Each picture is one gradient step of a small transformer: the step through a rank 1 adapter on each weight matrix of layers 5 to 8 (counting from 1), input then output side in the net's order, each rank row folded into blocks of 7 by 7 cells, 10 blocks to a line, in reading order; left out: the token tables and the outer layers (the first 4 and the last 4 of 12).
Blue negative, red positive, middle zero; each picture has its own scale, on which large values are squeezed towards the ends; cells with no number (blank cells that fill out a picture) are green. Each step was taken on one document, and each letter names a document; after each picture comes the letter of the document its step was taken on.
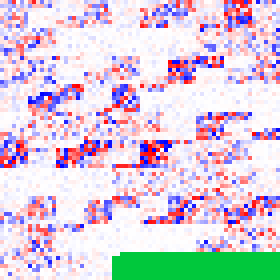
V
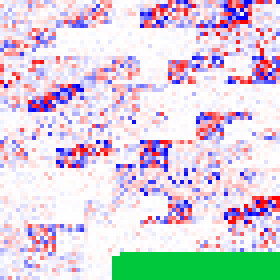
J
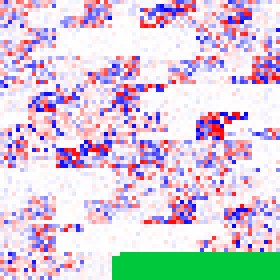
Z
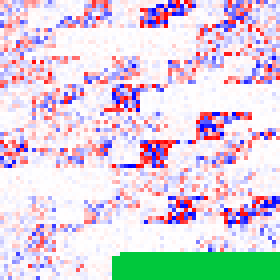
V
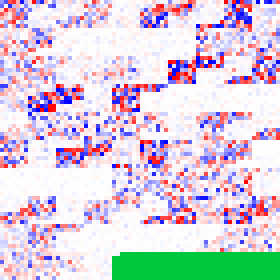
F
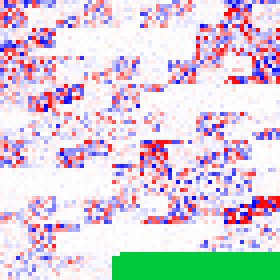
F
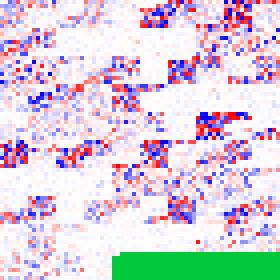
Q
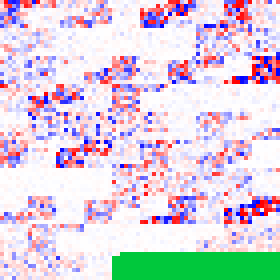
F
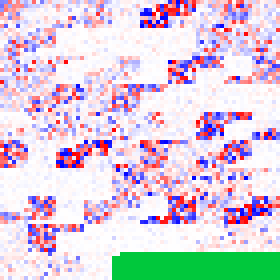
Q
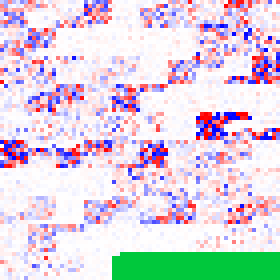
Q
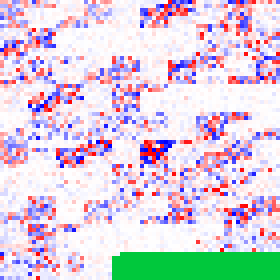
V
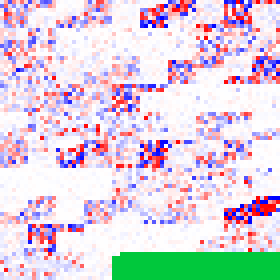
Z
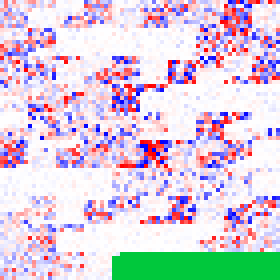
Z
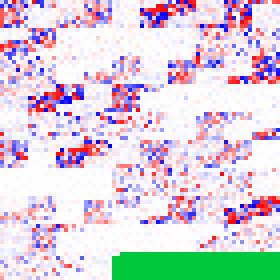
F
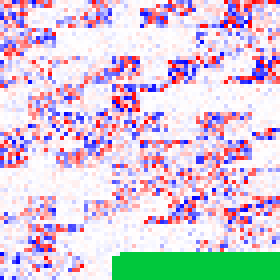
V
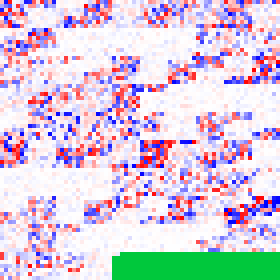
V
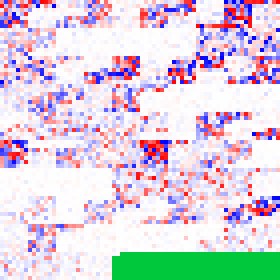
Z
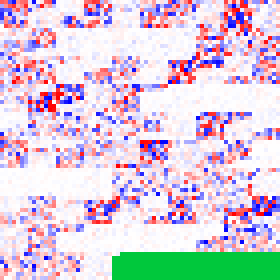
F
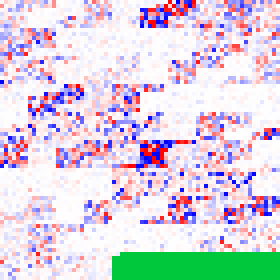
V
